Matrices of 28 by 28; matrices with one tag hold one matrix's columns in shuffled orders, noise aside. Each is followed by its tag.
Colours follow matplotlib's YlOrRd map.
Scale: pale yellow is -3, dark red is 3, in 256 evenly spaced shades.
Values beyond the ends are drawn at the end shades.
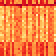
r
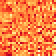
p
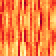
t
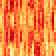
t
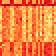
r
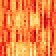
t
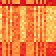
r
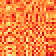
p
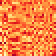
p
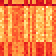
r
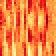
t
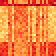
r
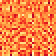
p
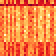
r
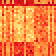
r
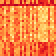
r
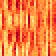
t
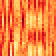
t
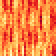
t
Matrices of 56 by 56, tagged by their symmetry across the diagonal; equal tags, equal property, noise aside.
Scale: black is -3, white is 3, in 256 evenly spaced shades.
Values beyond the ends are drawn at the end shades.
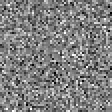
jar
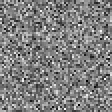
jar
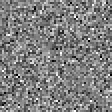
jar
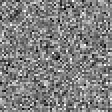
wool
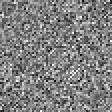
wool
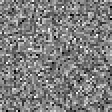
wool
